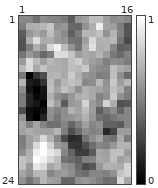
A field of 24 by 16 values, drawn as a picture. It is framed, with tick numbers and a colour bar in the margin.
In the middle left lies a patch that is lower than the rest. The ninth with the lowest average is the middle left. Values change most from cell to cell in the middle left. No overall slope runs across the table.
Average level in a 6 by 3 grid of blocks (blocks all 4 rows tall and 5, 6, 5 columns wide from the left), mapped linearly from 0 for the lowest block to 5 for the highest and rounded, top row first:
4 3 3 | 4 5 3 | 0 4 4 | 0 3 2 | 5 1 3 | 5 2 4
